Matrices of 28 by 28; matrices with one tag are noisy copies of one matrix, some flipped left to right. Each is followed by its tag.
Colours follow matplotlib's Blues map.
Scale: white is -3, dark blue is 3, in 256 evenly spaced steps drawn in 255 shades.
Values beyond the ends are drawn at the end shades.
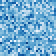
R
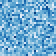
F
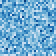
F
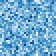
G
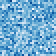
F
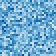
F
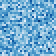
F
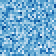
F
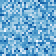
R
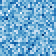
R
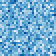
R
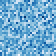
G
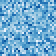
R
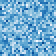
R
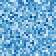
G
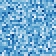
F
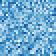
R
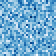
G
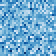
R
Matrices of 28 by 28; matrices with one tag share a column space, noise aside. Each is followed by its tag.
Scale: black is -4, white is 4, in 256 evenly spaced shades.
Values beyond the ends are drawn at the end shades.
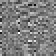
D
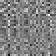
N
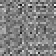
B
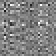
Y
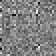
N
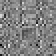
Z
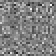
B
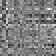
Z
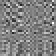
D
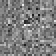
Z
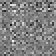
Y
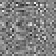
Y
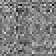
B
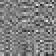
D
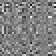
B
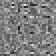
B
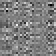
Y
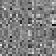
Z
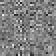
N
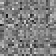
Z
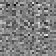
Y
